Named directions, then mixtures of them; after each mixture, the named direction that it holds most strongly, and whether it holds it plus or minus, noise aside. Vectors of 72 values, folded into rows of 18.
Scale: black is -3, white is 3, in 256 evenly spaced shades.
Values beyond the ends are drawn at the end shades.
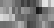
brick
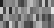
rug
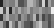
rug, plus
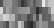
brick, plus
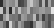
rug, plus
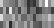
rug, minus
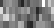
brick, plus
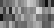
brick, minus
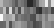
brick, plus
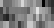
brick, minus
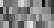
rug, minus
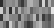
rug, plus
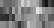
brick, minus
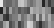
rug, minus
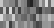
rug, minus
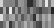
rug, minus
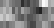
brick, plus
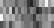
brick, plus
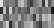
rug, minus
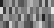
rug, plus
